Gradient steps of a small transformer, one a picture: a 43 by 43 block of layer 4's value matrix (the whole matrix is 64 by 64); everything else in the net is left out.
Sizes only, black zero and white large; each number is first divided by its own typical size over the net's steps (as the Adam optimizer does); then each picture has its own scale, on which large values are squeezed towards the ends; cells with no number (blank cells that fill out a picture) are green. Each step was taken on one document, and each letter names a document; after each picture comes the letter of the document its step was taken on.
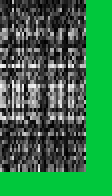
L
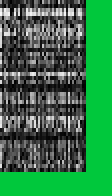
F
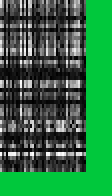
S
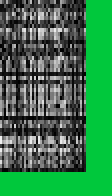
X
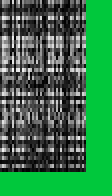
L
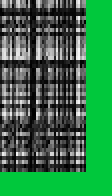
L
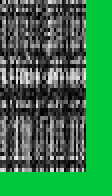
L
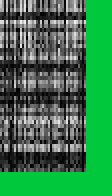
X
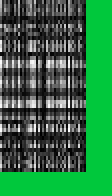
F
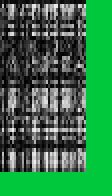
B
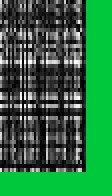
S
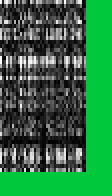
S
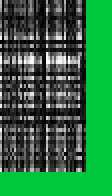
S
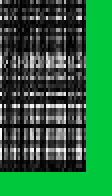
S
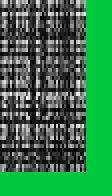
L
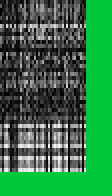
X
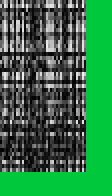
L
